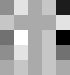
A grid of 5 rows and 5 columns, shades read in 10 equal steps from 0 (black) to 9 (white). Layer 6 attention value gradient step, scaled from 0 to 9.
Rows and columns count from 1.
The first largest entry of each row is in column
2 5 2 2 2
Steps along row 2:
down same same up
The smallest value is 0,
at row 3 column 5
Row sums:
27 33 26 30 32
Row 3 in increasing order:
0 4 6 7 9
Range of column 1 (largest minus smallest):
3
